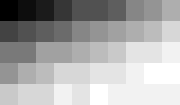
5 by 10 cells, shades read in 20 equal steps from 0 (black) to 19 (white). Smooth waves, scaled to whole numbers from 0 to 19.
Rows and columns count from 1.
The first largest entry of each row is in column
10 10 10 9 6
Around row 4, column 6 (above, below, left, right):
14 19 16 17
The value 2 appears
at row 1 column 3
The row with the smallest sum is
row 1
